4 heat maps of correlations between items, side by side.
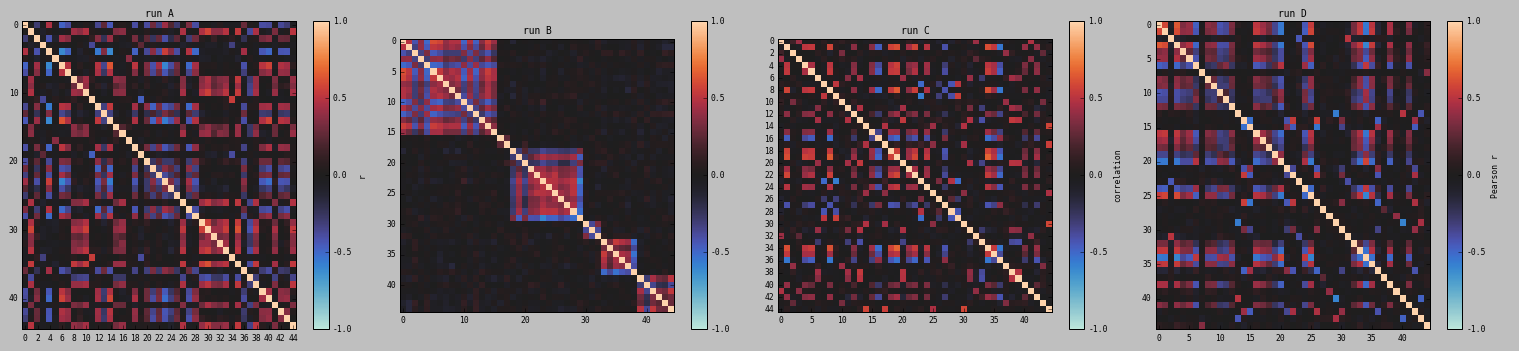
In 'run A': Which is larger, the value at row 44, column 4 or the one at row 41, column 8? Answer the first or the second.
the second
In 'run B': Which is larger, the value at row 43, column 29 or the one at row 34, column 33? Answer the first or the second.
the second
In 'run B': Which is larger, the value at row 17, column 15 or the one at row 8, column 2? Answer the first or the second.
the first
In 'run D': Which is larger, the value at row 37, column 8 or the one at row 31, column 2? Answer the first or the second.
the second
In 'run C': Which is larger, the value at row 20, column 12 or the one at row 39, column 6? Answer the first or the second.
the second
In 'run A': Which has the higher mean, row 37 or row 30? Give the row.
30
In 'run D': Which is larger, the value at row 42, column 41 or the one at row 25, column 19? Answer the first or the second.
the first
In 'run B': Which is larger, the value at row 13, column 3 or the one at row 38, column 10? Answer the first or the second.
the first
